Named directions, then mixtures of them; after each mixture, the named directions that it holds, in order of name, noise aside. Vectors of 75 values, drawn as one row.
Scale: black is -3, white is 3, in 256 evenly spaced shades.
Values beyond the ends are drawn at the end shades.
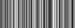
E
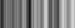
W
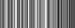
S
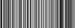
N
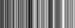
E, W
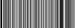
N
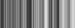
W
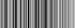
S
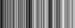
E, W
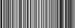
N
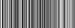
N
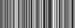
E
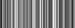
E, N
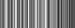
S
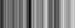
W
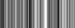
S, W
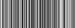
N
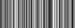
E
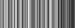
S, W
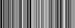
N, W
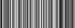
E, N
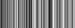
E, W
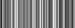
E, N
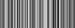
E, S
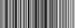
S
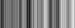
W
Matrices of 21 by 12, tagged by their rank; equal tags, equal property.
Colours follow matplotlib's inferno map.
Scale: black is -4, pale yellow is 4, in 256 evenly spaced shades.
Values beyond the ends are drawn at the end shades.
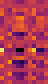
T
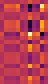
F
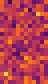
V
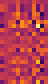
T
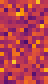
V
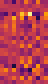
T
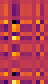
F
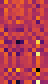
T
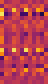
T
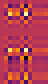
F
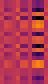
F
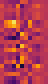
T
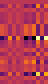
F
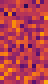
V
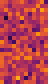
V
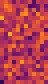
V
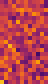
V
